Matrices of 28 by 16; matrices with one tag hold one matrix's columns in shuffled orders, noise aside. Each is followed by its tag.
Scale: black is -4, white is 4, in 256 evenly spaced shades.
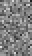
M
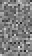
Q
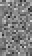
M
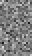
Q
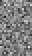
M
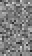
Q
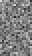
M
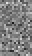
Q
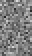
M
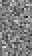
M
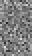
Q
